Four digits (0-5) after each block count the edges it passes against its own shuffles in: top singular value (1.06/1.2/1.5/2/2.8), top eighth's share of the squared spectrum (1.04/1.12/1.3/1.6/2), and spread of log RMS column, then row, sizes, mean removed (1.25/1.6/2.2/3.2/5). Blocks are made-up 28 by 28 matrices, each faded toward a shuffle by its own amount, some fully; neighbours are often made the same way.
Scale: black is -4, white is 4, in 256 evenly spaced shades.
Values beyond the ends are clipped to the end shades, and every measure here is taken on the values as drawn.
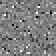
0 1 0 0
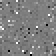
0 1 0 0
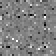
2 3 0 0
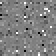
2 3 2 0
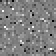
0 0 0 0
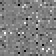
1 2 1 0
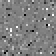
1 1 0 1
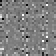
3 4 2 1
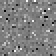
0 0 0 0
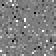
0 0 0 0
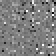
2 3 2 0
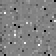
0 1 0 0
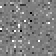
1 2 1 0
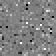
1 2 1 0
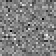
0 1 0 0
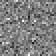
0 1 0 0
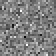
0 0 0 0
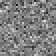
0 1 0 0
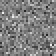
0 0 1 0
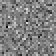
0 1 0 0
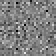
3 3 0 1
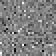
2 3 0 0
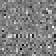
3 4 1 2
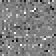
2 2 0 1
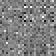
3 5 2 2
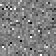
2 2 0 0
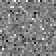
1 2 0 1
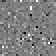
1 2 0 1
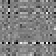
4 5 1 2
